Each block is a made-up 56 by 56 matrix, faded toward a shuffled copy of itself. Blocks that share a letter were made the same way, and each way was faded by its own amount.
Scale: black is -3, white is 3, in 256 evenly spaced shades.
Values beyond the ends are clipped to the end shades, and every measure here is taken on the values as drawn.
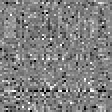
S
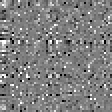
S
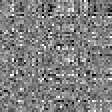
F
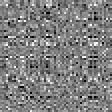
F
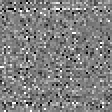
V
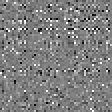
S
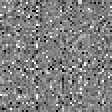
V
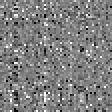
V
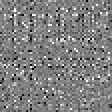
S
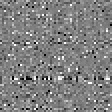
S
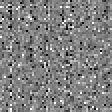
V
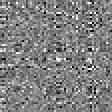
F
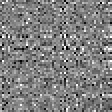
F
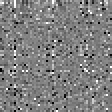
V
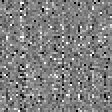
V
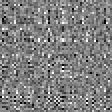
F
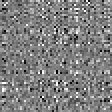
F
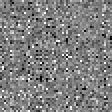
V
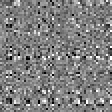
F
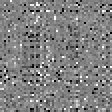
S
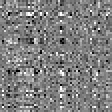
F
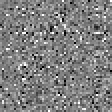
V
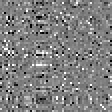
S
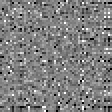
V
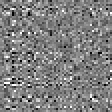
F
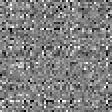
F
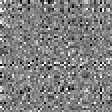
F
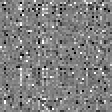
V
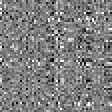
F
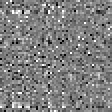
V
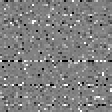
S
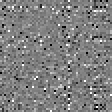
V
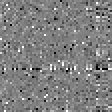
V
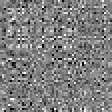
F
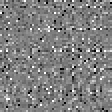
S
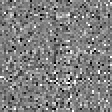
V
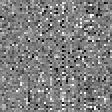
V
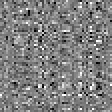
F
